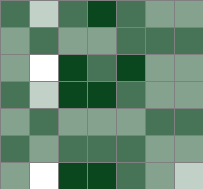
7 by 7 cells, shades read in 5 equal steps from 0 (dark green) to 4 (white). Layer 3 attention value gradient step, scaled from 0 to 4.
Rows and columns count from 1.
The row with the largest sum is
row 7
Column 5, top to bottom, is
1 1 0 1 2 1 1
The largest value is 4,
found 2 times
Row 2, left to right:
2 1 2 2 1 1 1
